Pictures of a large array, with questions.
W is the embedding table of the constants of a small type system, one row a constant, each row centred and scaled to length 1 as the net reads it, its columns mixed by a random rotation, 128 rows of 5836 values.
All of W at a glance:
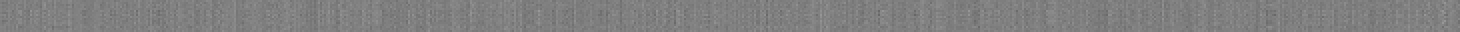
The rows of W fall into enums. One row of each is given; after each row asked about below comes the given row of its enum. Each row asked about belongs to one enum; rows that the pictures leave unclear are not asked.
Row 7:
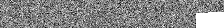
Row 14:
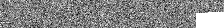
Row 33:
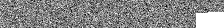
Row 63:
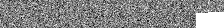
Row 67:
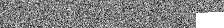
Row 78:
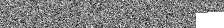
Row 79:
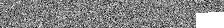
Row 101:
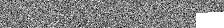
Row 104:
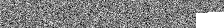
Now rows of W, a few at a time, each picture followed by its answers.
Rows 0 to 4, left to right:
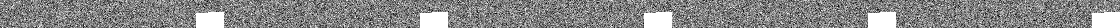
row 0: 79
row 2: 7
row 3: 33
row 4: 63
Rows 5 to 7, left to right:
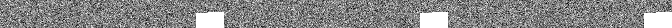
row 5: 78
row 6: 67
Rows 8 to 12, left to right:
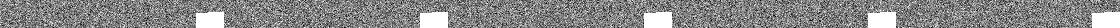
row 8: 104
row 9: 101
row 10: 7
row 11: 63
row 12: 79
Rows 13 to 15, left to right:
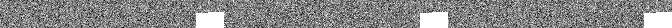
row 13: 63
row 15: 63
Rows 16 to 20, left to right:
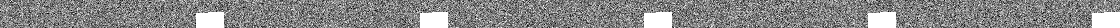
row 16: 7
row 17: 67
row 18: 101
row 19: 79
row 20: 63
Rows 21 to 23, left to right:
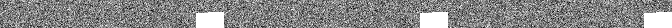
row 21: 67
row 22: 67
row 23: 79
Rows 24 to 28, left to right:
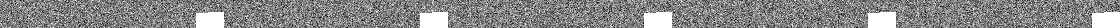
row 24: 101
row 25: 63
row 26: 7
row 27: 78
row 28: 7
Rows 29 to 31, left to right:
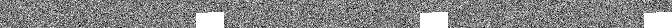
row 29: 101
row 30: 67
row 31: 79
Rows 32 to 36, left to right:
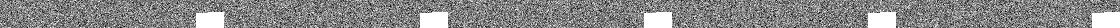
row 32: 101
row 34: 67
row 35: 63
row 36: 79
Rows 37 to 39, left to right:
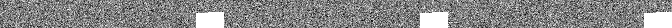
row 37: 67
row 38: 63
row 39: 14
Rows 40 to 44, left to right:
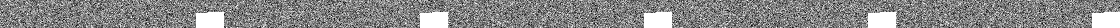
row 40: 78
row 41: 79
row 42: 104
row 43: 101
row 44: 104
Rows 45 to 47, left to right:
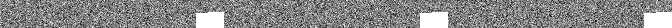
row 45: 104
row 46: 78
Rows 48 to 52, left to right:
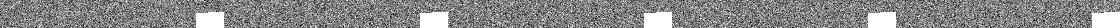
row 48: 79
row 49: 78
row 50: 104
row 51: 101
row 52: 63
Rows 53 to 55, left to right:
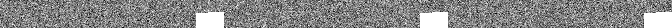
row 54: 79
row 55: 7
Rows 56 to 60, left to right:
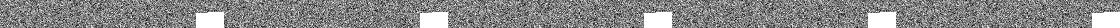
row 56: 78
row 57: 67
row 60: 78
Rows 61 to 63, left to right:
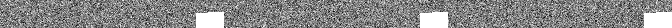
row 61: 78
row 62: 79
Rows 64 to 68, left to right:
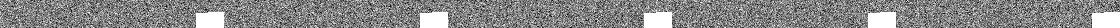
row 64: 33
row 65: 33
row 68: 7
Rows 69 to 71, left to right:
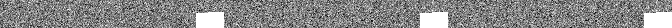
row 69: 67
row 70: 63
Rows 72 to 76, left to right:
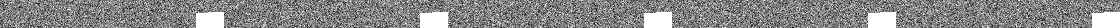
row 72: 67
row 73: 79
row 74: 104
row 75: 101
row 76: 78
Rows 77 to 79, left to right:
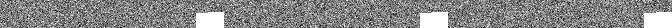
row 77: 101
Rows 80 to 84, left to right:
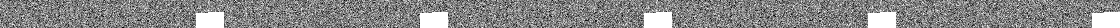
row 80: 63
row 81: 7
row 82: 63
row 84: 78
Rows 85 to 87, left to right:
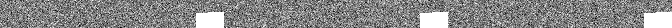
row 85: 101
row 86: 79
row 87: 104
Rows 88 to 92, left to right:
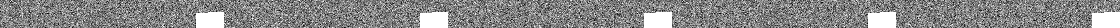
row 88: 7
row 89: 101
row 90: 78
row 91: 7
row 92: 63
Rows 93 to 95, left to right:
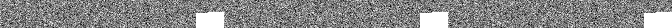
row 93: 104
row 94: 33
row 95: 104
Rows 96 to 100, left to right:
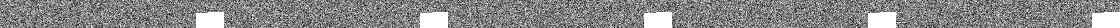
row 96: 78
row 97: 101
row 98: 7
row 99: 67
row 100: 14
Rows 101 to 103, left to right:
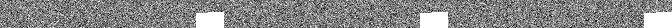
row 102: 78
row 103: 63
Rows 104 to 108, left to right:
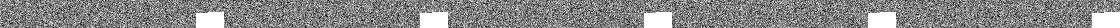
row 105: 63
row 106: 67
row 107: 67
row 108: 63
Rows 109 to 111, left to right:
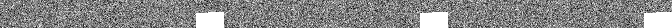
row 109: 79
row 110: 67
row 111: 67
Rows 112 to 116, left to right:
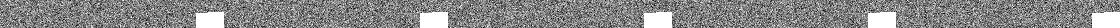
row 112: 78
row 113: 67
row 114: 79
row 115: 67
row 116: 7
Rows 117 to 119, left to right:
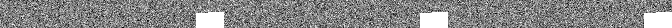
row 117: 63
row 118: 78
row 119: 7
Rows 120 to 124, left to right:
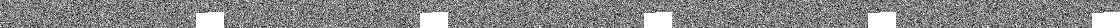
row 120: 14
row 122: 78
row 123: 33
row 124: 78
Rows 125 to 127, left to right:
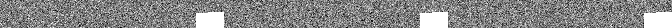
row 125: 101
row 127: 7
